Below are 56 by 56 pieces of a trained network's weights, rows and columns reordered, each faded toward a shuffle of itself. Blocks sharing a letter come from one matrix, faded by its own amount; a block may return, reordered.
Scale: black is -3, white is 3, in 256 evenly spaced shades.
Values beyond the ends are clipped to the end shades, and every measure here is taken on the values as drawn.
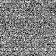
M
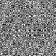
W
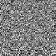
W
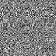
W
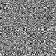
W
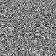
W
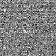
M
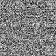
M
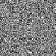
W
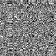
W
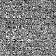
M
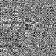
W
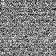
M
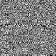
W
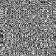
W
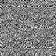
W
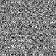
W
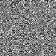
W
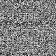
M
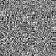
W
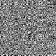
W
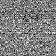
M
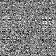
M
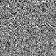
W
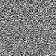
W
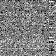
M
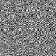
W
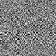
W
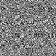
W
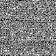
M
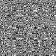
W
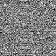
M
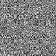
W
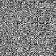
W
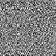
W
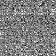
M
